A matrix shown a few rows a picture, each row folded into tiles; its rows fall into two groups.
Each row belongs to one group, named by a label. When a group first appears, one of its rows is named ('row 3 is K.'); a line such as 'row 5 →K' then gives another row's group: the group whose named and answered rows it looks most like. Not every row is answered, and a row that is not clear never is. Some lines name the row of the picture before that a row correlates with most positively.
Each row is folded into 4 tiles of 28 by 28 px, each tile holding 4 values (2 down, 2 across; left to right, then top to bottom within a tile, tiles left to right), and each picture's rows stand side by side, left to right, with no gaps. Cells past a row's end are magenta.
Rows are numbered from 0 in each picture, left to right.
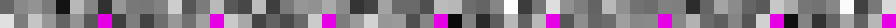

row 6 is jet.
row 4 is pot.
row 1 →pot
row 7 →pot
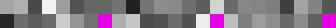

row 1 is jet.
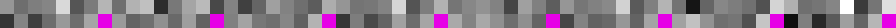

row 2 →jet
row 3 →pot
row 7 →pot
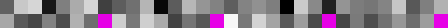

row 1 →jet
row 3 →pot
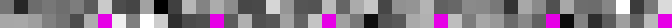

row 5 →pot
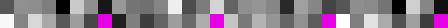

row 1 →pot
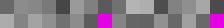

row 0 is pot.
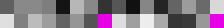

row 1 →jet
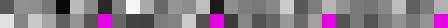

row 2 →pot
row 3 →pot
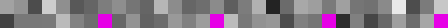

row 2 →jet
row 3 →pot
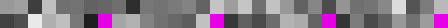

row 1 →jet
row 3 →pot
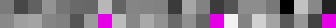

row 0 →jet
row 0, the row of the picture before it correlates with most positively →1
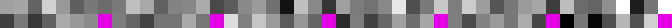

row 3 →pot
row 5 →pot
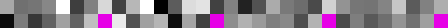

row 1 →jet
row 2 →jet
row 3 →pot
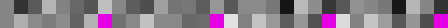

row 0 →jet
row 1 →jet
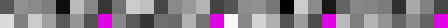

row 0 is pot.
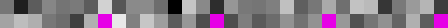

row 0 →jet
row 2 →pot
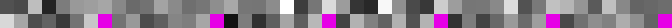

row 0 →jet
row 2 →pot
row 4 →pot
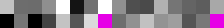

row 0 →pot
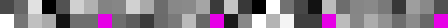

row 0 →jet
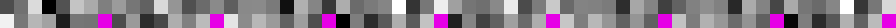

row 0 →jet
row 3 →pot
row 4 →pot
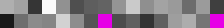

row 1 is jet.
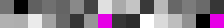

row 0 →jet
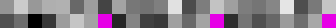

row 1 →pot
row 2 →pot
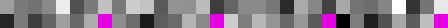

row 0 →pot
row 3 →pot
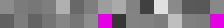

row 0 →pot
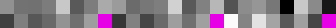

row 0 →pot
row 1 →pot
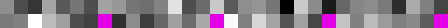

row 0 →jet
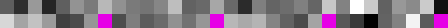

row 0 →jet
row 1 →pot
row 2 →jet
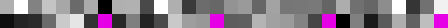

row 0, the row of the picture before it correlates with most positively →3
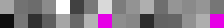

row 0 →pot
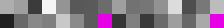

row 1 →pot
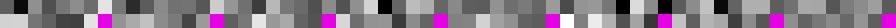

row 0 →jet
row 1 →jet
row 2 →jet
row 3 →jet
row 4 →jet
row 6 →jet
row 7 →jet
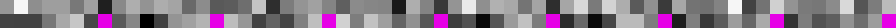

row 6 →pot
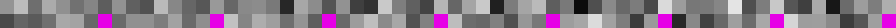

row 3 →jet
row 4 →jet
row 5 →jet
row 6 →pot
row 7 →jet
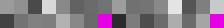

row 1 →pot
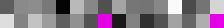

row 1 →pot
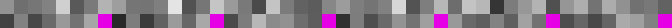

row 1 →pot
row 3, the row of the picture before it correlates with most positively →1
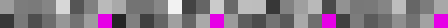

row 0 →pot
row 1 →pot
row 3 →pot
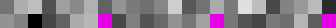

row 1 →pot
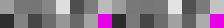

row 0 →pot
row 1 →pot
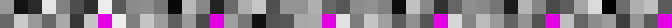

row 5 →jet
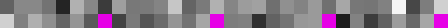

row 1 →pot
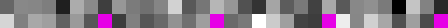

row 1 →pot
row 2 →jet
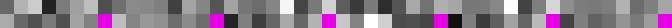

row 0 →jet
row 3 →jet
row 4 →pot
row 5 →pot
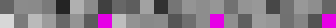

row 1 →jet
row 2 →jet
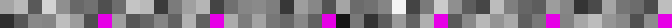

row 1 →jet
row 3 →pot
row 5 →jet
